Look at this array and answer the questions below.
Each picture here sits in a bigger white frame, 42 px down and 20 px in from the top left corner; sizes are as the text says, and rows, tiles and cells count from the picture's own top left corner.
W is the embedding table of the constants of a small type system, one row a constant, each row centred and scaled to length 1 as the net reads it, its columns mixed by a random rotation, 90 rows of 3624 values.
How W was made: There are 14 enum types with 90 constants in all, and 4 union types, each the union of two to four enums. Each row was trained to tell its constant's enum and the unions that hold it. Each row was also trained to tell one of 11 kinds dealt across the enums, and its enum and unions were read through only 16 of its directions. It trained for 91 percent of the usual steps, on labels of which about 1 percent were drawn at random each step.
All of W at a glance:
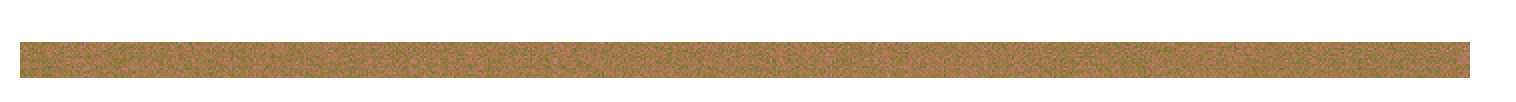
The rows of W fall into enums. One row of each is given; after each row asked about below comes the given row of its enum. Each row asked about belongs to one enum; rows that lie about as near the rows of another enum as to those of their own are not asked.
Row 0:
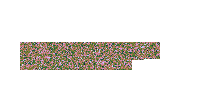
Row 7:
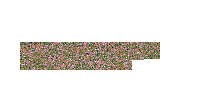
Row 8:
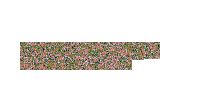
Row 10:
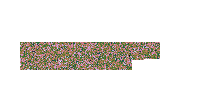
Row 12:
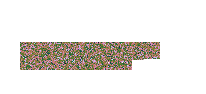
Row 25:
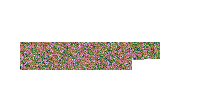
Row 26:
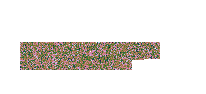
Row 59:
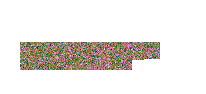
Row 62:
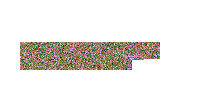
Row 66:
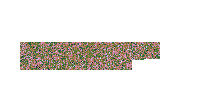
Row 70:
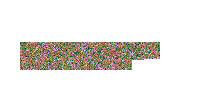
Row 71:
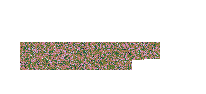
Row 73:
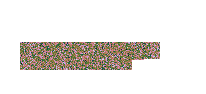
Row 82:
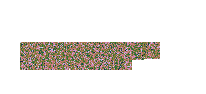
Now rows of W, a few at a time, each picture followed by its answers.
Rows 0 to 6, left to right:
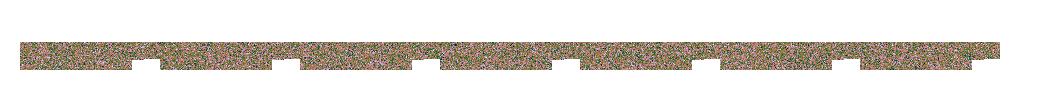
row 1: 70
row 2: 62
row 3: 7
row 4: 82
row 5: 10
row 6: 71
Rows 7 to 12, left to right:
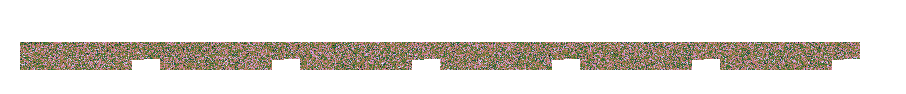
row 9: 0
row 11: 12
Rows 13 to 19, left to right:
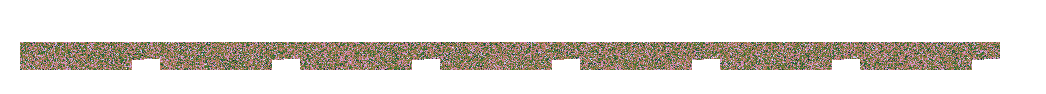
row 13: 10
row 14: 73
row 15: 70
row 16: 25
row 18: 73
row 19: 70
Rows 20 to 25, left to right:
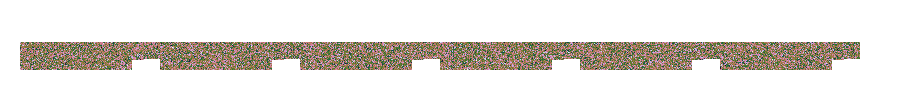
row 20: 66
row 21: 25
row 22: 12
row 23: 62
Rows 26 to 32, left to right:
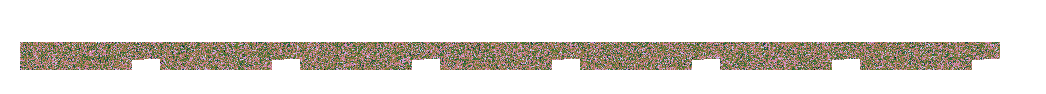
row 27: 71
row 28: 73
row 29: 8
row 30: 12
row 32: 8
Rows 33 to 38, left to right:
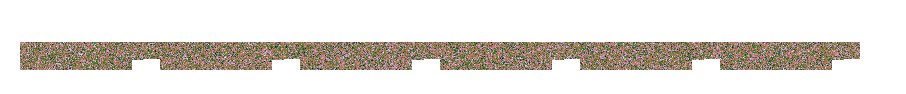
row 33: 62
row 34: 82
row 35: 71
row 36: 0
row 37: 71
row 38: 59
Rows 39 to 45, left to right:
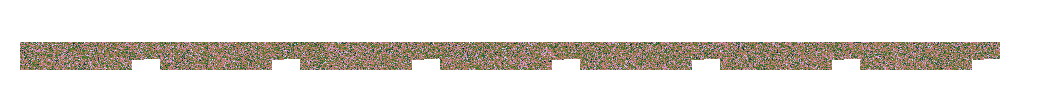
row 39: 71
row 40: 25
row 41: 7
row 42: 82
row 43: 10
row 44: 62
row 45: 10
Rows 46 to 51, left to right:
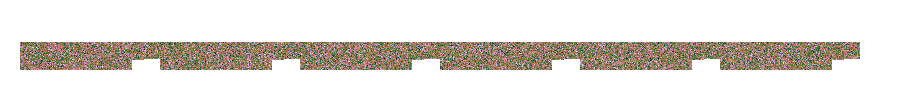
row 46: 25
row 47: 7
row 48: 70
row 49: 25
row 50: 10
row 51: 70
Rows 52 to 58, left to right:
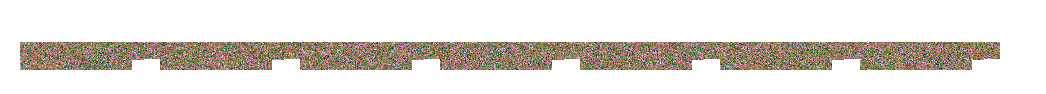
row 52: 73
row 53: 70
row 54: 7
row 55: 12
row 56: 62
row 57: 0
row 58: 10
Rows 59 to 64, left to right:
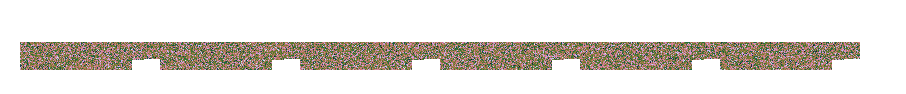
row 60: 0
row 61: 66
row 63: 82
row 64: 70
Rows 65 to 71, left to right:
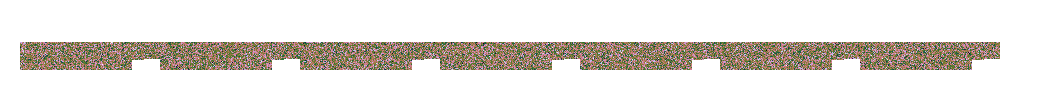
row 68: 7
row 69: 25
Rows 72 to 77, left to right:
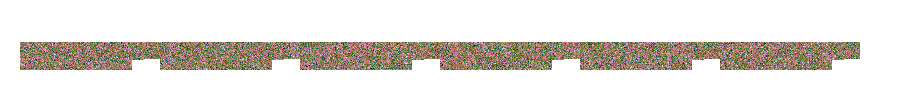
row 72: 10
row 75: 73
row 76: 7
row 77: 25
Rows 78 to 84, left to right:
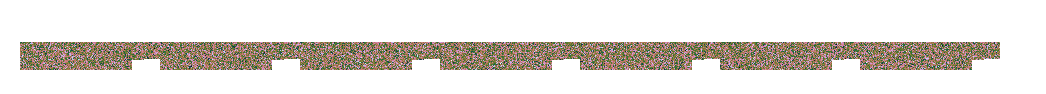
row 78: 71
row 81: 66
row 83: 7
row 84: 82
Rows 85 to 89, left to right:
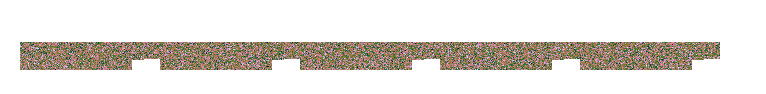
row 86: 8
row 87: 82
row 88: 0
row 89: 0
